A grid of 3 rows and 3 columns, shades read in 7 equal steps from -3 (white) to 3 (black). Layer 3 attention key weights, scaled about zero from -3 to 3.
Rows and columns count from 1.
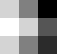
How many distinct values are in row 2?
3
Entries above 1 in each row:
1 0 1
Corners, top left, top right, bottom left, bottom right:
-2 3 -2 2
